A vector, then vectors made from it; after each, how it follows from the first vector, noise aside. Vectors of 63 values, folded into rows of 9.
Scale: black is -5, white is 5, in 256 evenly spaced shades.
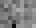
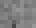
shrunk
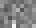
sign-scrambled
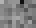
reversed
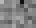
reversed
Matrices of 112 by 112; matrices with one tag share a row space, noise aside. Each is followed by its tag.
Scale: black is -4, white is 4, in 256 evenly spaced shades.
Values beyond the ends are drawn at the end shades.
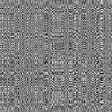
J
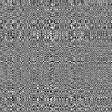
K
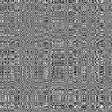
J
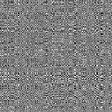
J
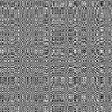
J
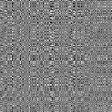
K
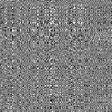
K
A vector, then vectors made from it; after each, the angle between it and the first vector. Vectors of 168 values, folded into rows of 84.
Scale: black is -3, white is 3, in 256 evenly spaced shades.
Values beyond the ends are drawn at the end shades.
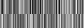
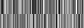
nearly parallel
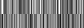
nearly opposite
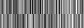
nearly parallel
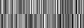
nearly opposite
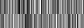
partly opposed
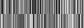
nearly parallel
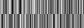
partly opposed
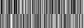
partly aligned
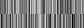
partly opposed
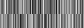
nearly parallel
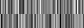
partly opposed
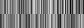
partly opposed
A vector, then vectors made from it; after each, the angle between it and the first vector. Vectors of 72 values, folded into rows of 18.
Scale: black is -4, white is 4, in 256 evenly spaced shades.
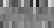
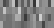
partly opposed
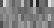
nearly parallel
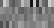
nearly parallel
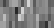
partly opposed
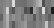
orthogonal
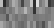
nearly opposite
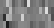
orthogonal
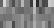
nearly parallel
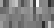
nearly opposite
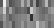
partly aligned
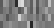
partly aligned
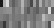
partly aligned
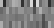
nearly opposite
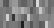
partly opposed
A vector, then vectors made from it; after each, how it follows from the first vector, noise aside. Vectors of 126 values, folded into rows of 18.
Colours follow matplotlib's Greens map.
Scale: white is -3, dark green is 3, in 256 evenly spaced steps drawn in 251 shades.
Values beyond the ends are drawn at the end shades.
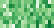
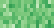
shrunk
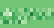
partly zeroed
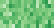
shrunk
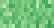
shrunk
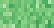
shrunk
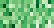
negated
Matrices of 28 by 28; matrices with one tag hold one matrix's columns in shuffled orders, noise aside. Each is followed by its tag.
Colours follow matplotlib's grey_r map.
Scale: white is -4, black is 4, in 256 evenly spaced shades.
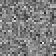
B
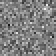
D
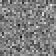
D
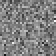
B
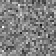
D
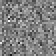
B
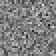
D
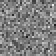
D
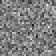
D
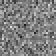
D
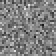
D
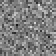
D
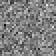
D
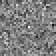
D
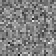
B
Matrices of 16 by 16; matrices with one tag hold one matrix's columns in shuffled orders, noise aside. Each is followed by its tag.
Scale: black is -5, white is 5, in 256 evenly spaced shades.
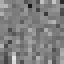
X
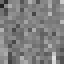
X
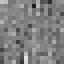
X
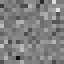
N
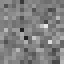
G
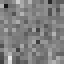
X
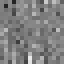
X
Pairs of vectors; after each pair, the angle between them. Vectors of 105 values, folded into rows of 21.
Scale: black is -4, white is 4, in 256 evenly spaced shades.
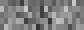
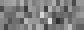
nearly opposite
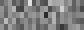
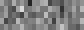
nearly opposite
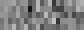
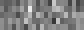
nearly opposite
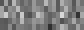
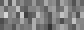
nearly parallel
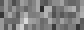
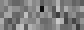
partly aligned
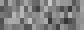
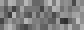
partly aligned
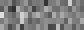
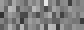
nearly opposite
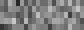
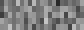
partly opposed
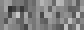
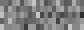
orthogonal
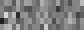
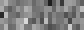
orthogonal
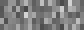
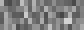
orthogonal
